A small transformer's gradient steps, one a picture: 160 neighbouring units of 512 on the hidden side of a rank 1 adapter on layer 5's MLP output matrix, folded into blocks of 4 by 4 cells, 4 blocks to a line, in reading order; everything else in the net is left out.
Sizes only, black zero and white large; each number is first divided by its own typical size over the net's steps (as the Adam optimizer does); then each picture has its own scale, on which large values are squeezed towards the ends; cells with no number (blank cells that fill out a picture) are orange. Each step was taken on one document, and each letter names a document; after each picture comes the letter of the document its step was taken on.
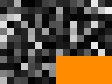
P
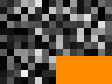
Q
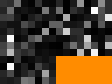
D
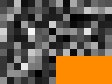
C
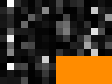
D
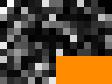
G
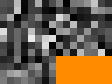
C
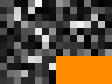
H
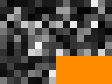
C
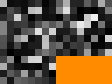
H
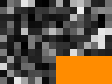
Q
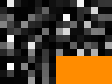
D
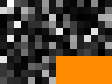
G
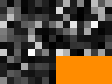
P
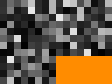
Q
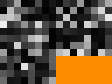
P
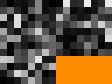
H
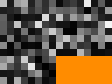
Q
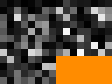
P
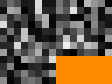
C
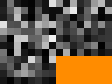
C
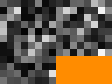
C
